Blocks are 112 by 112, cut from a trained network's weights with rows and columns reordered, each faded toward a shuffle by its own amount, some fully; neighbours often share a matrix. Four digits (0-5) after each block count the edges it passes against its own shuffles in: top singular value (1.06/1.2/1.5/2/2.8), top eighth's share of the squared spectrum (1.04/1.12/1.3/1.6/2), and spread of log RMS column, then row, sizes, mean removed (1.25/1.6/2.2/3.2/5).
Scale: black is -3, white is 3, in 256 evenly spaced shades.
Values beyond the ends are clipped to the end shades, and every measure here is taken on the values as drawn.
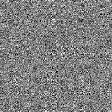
3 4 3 3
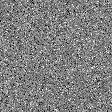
0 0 0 0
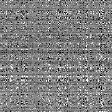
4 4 4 3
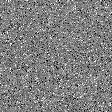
0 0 0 0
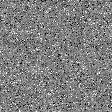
0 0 0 0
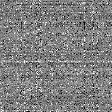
3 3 3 2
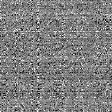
3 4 3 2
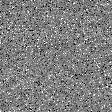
0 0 0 0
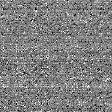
3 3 2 2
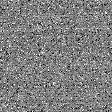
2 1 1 0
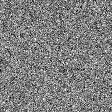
0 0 0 0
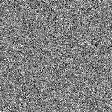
2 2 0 0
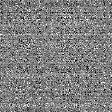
3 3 3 2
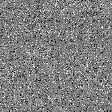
1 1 1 0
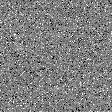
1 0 0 0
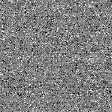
2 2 1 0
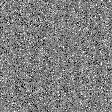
1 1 0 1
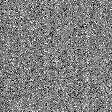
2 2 0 1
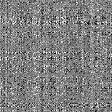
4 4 1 4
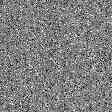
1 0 0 0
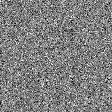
3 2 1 0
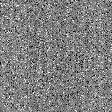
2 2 0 1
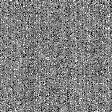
3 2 0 2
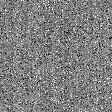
2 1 0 0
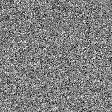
1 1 0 0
